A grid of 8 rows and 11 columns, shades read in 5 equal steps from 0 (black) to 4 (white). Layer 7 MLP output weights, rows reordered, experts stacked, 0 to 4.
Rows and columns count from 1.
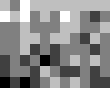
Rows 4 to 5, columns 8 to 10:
2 1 3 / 2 2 1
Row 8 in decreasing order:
3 3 2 2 2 1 1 1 1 0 0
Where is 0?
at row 6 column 5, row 8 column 1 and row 8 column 3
